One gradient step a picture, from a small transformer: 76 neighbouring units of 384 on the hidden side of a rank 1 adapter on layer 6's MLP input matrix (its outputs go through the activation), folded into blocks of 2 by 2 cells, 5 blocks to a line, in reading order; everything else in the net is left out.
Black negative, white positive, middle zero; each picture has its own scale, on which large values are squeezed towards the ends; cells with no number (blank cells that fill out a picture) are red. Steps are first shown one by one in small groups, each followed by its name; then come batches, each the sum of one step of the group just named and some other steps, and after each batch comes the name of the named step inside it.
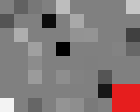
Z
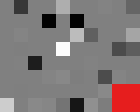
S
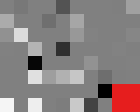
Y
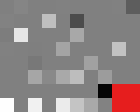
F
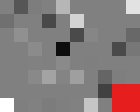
Z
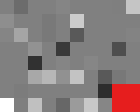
Y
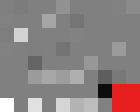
F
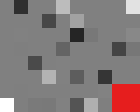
S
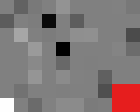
Z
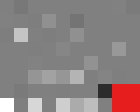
F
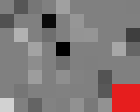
Z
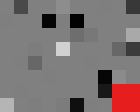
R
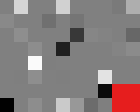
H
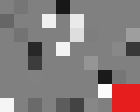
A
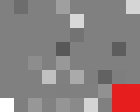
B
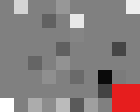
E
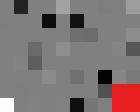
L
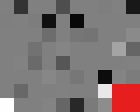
L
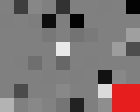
R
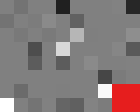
A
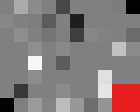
H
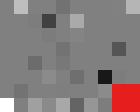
E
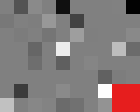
A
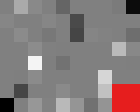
H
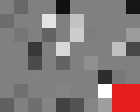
A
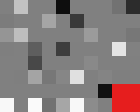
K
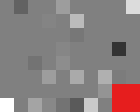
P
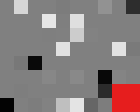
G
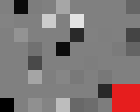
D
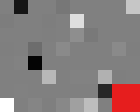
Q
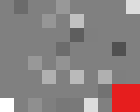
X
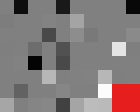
Q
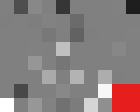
X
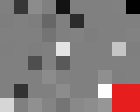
Q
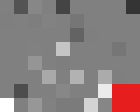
X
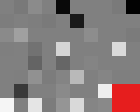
K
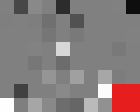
P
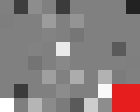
P
